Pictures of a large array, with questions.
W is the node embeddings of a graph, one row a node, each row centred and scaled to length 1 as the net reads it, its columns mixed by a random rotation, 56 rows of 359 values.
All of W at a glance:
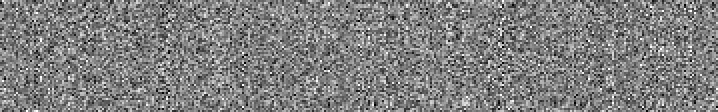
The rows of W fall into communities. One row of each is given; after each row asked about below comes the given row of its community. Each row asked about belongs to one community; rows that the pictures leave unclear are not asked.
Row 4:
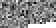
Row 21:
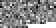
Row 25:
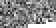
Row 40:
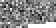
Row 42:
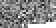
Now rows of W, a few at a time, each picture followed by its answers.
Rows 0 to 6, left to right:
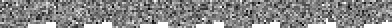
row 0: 40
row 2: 21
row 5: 25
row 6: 4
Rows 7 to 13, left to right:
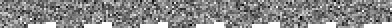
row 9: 42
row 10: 25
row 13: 40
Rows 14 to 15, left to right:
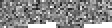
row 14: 21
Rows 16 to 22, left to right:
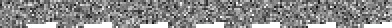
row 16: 21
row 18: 21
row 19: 21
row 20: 40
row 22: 42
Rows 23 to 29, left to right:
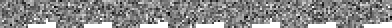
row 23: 25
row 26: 42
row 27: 25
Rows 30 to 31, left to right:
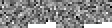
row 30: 42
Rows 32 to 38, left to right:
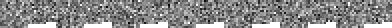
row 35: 21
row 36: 25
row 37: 42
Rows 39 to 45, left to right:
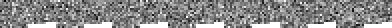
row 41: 21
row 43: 21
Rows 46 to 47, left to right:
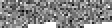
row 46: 4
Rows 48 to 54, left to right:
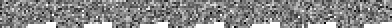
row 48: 42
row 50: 25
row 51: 25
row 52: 25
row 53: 42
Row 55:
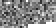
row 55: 42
